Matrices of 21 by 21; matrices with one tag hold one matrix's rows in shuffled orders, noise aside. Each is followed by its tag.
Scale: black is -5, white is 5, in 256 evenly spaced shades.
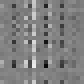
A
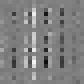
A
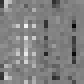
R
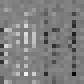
R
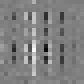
A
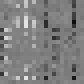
R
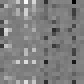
R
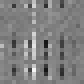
A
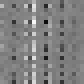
A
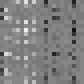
R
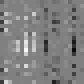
R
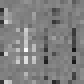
R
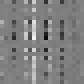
A
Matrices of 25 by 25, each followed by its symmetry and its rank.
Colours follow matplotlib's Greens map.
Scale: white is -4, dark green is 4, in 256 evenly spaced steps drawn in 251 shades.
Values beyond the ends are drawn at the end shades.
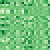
neither, rank three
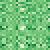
neither, rank three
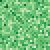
symmetric, full rank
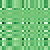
neither, rank one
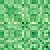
symmetric, rank three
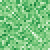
symmetric, full rank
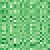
neither, rank three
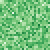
symmetric, full rank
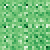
symmetric, rank three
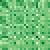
symmetric, rank three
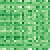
neither, rank three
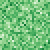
symmetric, full rank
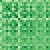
symmetric, rank three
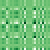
neither, rank one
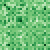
symmetric, rank three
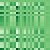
neither, rank one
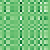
neither, rank one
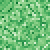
symmetric, full rank
